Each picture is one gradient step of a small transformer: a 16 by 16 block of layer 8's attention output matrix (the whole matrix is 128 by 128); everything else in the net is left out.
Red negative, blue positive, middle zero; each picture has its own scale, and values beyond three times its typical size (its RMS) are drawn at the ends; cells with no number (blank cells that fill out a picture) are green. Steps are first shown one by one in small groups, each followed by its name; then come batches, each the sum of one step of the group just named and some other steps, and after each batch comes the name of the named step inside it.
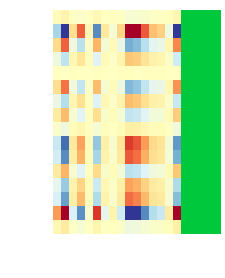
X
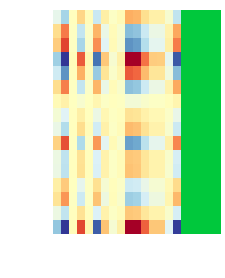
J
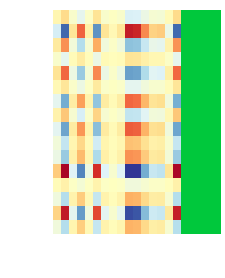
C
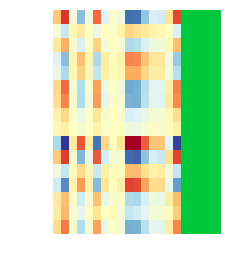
X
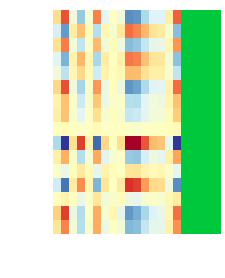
X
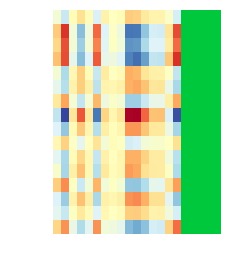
J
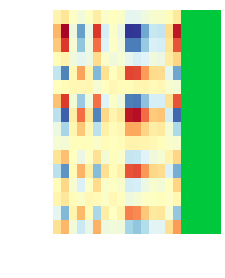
J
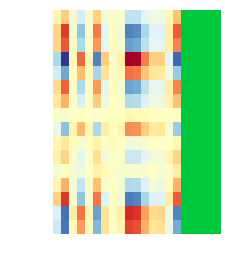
J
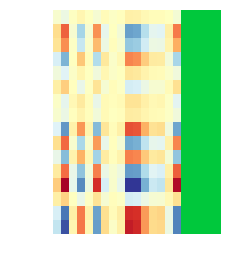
J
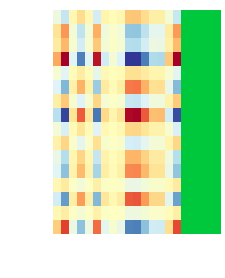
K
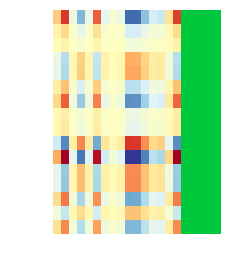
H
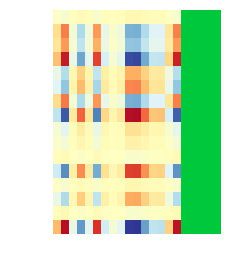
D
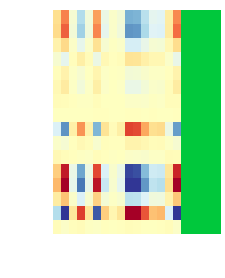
H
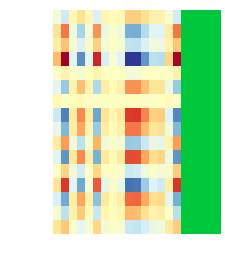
K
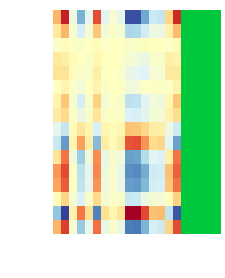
H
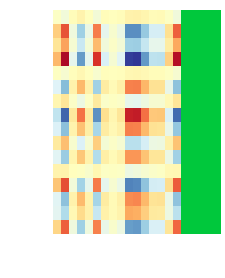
K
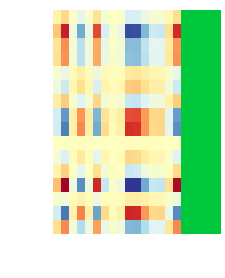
D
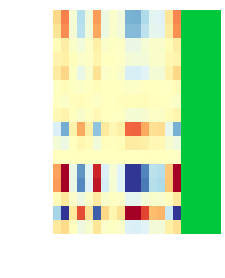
H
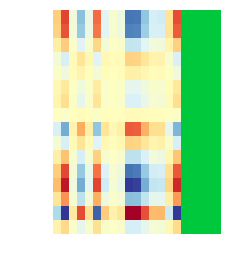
H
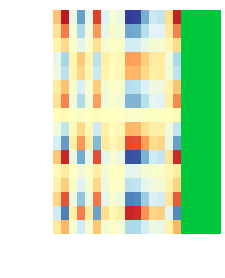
H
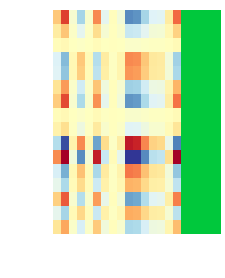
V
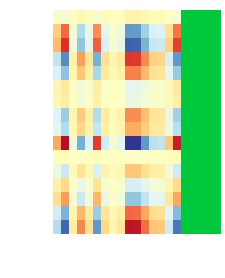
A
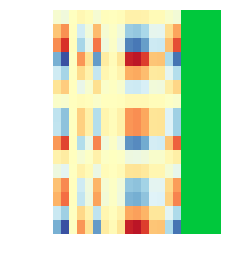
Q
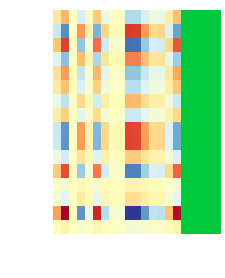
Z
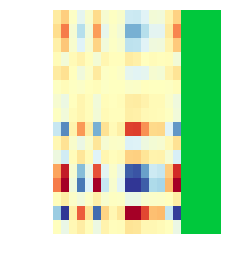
A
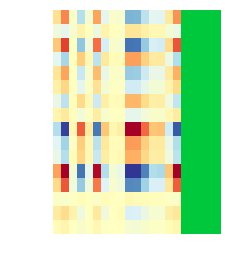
Z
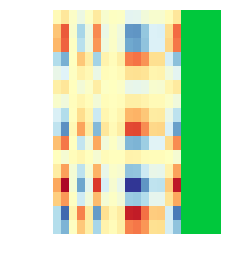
Q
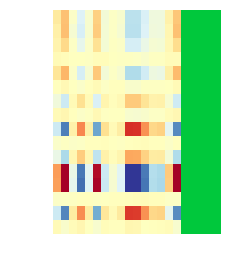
Z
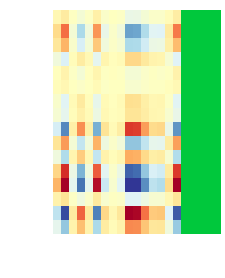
A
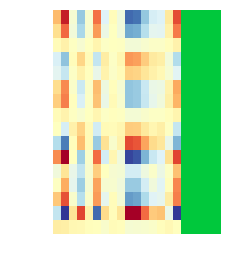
V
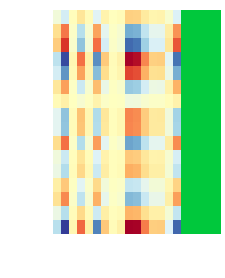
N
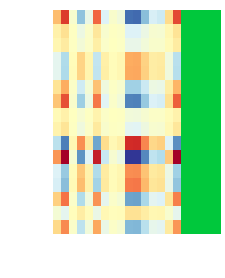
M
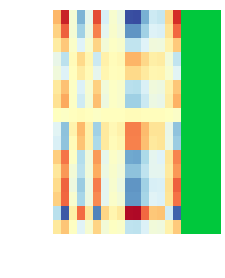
M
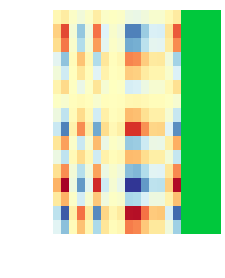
N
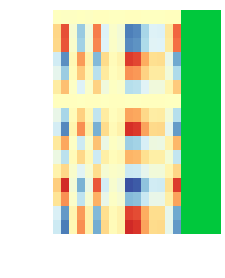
N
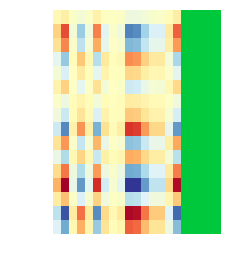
N
